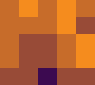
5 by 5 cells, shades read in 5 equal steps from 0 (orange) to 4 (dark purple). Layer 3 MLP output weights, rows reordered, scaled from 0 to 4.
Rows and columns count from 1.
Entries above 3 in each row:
0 0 0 0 1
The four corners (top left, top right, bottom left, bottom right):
1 1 2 2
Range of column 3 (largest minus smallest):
3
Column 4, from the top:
0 0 1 1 2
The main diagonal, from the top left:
1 1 2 1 2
